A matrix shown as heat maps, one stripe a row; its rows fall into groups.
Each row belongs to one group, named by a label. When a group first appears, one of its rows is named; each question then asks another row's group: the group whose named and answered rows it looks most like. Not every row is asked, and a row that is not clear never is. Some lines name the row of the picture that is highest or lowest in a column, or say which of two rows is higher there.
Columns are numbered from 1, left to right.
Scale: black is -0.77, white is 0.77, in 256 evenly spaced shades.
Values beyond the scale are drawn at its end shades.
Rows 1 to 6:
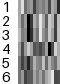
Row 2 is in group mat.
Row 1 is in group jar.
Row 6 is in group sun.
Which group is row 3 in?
mat
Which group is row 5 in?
mat
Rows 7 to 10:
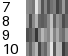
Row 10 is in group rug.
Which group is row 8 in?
rug
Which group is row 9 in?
mat
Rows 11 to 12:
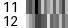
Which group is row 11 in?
mat
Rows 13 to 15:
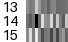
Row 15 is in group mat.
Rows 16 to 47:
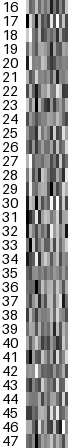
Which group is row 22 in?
sun
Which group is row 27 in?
jar
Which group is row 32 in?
sun
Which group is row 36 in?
mat
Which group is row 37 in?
rug
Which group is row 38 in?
sun
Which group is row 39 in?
sun
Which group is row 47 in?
mat
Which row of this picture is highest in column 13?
46
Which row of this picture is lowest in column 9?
29
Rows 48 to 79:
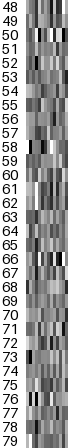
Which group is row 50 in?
rug
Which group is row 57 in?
mat
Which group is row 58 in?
rug
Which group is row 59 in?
sun
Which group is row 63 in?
mat
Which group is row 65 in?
mat
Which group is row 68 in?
sun
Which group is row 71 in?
rug
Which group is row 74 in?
sun
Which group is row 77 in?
jar
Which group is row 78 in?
mat
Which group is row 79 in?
jar
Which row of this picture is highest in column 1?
58
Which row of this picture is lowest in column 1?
68
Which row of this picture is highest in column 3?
76
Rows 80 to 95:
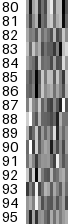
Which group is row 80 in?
rug
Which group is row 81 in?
rug
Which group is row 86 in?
mat
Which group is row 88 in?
jar
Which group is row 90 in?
jar
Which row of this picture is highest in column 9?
80
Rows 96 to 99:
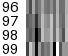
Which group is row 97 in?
mat
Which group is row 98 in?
mat
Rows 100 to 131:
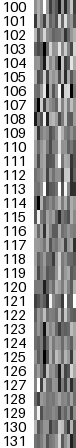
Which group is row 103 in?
mat
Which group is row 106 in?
rug
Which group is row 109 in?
rug
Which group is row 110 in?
rug
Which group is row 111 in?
rug
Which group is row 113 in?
rug
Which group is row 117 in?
jar
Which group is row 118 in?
rug
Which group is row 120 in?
mat
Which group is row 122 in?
rug
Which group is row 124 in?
mat
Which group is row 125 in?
mat
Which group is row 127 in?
jar
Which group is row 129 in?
jar
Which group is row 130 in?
rug
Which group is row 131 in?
rug
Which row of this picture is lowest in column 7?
118
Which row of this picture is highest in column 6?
121
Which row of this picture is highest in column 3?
107
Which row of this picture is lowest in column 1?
108
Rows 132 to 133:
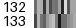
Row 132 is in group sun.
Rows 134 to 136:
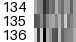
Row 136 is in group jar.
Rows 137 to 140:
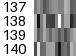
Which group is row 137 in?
sun
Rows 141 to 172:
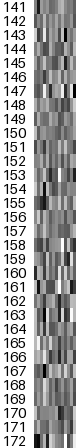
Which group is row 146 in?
mat
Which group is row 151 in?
sun
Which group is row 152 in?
sun
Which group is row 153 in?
rug
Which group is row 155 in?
mat
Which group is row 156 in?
jar
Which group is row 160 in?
sun
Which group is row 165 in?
jar
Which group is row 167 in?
mat
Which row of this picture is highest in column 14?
172
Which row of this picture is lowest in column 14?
147
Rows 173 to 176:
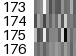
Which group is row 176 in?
mat
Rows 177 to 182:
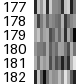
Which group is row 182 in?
sun
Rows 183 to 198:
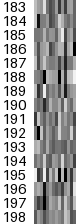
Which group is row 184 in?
rug
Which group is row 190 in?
mat
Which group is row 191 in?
sun
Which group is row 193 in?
jar
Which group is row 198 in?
sun
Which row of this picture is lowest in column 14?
186
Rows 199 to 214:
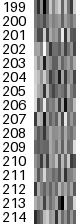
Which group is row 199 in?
mat
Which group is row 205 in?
jar
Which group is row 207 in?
sun
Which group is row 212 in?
sun
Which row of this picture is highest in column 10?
201
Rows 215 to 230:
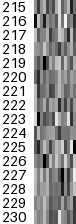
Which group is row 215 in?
rug
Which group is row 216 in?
sun
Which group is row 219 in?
mat
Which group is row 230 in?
rug
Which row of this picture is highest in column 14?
227
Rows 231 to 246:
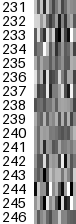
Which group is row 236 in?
jar
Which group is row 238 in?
sun
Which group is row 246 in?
rug
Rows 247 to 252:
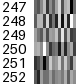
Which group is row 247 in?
rug
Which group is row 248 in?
sun
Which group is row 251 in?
mat
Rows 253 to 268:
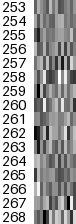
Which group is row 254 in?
rug
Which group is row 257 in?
sun
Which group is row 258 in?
rug
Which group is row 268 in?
mat
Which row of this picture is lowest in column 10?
257
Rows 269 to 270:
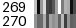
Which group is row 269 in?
rug
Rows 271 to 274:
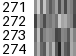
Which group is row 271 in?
jar
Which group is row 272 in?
sun
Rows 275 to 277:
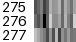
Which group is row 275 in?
mat
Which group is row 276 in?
mat
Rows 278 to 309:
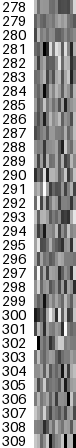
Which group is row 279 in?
sun
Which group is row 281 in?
mat
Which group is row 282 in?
rug
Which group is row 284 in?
mat
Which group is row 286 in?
mat
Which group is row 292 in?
jar
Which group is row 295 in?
jar
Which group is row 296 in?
rug
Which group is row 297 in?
jar
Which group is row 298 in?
jar
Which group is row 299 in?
mat
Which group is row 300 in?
mat
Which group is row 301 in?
sun
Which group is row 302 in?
rug
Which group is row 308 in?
mat
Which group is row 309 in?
jar
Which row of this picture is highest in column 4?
291
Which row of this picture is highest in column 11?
301
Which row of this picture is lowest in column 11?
309
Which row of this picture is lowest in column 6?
309
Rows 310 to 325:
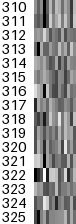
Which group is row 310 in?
mat
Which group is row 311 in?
mat
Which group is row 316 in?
jar
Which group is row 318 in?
mat
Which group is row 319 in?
sun
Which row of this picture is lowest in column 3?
322
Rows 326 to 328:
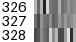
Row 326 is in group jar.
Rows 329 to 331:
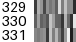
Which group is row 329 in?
sun
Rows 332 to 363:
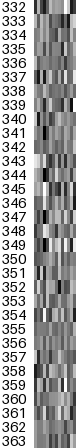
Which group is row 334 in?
sun
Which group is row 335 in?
sun
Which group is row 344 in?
mat
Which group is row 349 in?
mat
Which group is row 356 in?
sun
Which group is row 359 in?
sun
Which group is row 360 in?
sun
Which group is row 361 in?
rug
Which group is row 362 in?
jar
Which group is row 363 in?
sun
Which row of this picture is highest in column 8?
344
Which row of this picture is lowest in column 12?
333
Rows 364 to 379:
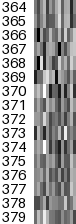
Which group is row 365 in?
rug
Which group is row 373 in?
sun
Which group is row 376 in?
sun
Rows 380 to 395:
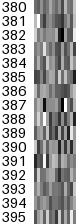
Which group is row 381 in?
jar
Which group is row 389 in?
sun
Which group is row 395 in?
sun
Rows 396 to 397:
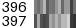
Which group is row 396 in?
rug
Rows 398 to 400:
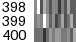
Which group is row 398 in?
jar
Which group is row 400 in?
mat
